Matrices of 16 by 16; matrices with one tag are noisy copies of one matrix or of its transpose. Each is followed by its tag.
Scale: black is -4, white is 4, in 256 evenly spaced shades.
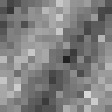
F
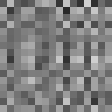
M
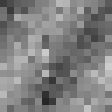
F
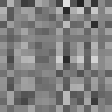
M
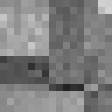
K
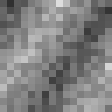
F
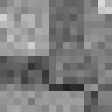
K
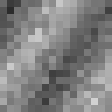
F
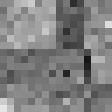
K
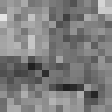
K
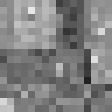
K
